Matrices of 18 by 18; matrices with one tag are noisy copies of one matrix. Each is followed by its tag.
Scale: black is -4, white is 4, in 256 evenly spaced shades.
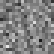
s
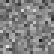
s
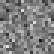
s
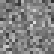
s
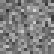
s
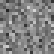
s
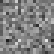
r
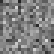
r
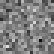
s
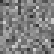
r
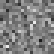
s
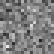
s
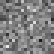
s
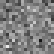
s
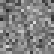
s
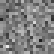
s
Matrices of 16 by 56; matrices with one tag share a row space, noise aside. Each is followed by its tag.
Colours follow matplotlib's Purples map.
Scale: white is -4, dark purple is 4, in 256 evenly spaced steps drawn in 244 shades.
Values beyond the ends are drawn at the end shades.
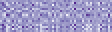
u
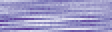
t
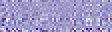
u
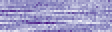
t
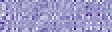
u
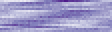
t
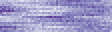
t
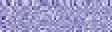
u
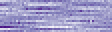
t
